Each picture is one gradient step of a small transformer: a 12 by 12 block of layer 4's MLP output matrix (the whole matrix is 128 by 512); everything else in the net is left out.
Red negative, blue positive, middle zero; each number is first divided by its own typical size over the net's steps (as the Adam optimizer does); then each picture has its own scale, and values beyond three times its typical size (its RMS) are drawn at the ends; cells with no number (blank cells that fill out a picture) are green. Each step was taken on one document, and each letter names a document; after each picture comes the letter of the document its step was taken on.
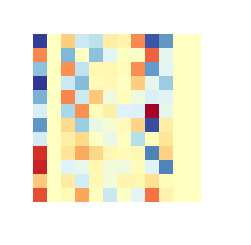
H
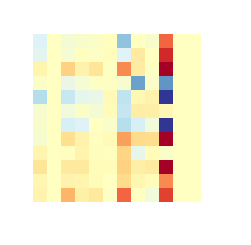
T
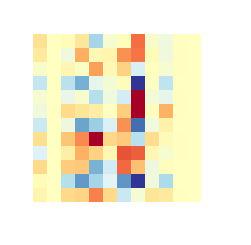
H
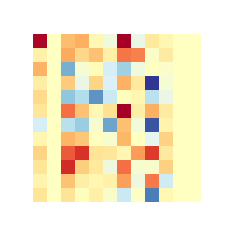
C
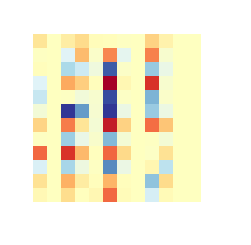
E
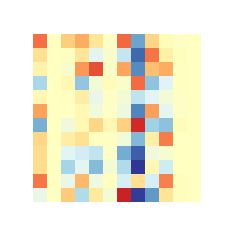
H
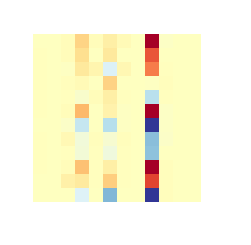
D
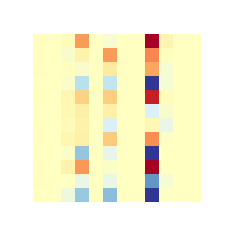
D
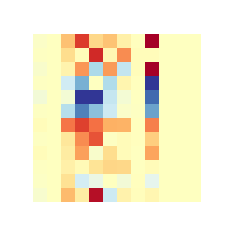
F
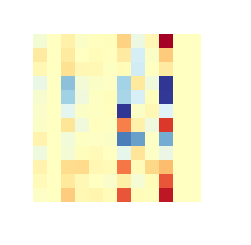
T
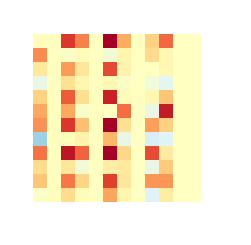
E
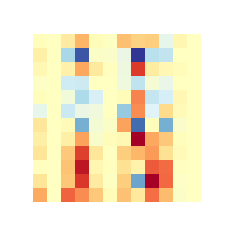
C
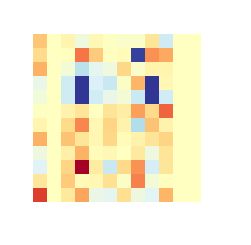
C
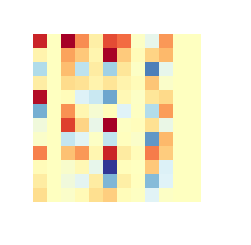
E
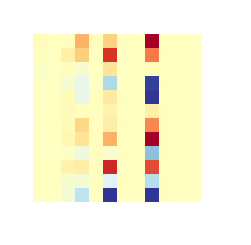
D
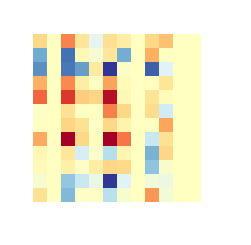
E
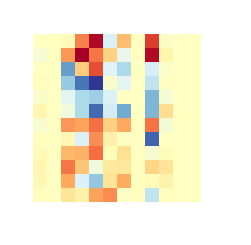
F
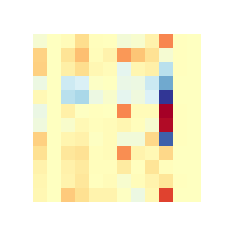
T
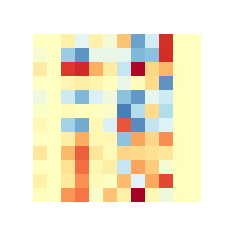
T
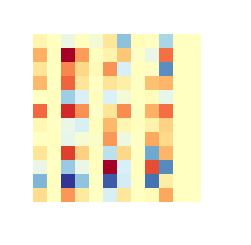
E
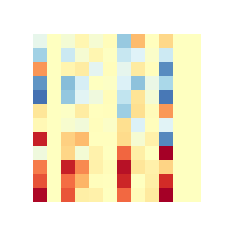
T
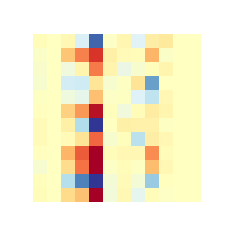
F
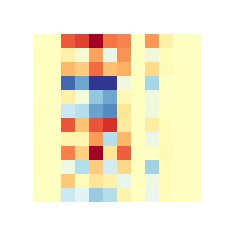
F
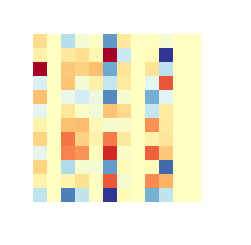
E
